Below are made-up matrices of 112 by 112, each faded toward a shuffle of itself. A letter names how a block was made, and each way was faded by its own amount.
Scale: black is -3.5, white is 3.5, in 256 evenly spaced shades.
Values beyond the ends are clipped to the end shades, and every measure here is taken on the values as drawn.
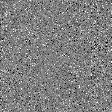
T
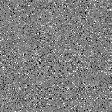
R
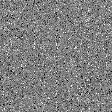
T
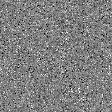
T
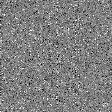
T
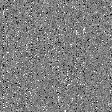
T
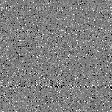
R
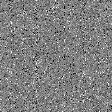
T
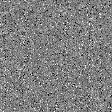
T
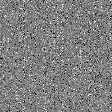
T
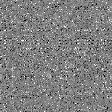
R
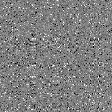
R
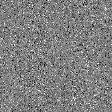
T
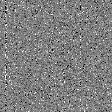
T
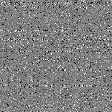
R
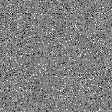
R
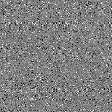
R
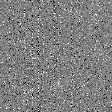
T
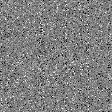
T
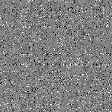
R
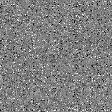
R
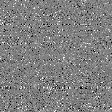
R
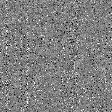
T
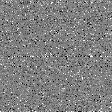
R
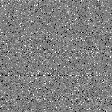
R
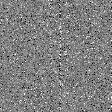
T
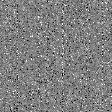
T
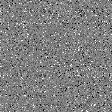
R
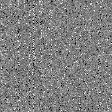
T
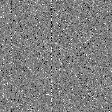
T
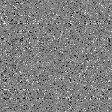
R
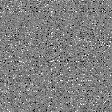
R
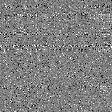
R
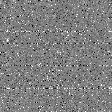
R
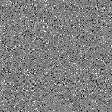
R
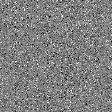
T
